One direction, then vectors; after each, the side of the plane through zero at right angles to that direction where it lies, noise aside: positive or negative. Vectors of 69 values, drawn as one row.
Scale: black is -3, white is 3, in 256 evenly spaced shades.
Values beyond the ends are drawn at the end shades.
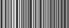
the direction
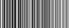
negative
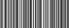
positive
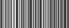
positive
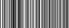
negative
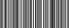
positive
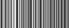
positive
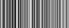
negative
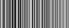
negative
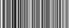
negative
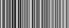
negative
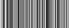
negative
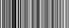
negative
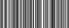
positive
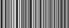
positive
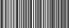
positive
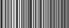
positive
